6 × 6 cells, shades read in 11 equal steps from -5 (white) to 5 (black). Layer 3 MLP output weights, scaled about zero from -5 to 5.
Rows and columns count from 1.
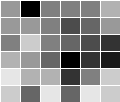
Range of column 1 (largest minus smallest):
4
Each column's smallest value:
-4 -3 -4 0 -4 -3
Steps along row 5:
up same up down down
